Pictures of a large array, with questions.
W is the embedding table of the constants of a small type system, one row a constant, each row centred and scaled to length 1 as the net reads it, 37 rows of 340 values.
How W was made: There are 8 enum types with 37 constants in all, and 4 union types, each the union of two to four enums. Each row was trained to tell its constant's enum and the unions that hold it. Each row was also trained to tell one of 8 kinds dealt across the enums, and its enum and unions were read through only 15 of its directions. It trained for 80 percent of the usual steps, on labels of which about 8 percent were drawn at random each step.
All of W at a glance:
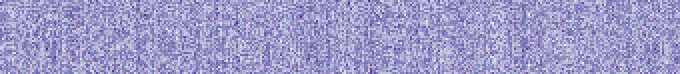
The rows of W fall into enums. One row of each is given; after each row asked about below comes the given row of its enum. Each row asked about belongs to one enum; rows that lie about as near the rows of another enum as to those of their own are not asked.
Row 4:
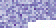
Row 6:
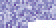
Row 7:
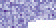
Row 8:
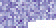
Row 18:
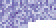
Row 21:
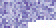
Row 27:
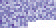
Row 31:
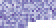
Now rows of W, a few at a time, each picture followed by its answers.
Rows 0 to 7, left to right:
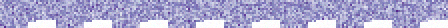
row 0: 8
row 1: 27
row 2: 6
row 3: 7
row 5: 7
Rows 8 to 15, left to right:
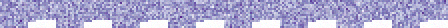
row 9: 27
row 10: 6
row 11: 4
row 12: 18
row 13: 31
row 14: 7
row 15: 6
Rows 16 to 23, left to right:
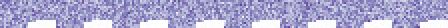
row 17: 27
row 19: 21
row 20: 18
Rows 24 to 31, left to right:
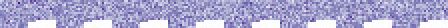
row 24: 31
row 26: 8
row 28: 4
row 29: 27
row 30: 31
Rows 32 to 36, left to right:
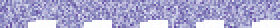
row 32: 21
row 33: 7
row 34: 6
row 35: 18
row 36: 21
